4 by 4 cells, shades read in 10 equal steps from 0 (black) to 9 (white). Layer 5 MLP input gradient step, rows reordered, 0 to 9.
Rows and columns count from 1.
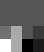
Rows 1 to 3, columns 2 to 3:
3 3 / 3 3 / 6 3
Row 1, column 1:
3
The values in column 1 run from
3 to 9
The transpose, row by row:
3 3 4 9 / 3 3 6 6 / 3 3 3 0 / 3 3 2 1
